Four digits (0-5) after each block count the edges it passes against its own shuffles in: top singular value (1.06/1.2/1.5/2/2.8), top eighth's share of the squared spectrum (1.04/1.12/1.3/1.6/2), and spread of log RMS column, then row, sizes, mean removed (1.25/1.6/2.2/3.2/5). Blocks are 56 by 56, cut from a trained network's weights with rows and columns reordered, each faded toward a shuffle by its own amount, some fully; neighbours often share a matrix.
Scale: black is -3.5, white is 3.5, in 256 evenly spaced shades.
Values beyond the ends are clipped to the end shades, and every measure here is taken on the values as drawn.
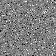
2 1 0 0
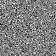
0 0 0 0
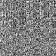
3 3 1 2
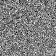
0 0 0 0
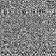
4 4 1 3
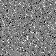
0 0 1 0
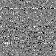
3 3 0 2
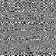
4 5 1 4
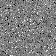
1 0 0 0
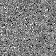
1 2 0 1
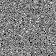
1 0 0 0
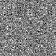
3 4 1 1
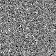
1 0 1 0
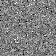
0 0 0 0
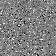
0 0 0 0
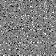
2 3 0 2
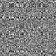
4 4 1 3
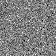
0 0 0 0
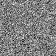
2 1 0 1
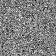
1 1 0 0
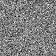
0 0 0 0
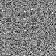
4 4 0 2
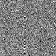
3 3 1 1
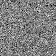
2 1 0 0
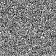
2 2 0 0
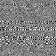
4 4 0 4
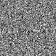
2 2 0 1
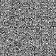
3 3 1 1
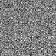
3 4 0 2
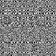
4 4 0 3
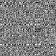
4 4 1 3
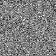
3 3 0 2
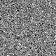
1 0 0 0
